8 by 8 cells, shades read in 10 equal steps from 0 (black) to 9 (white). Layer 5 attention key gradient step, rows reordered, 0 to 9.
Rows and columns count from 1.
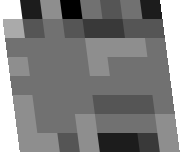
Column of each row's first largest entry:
1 1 5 1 1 1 1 1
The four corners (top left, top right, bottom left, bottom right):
9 1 5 5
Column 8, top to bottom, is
1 3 4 4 4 4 5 5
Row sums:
27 26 35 34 32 30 35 27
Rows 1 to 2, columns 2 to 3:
1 5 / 3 4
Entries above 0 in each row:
7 8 8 8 8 8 8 8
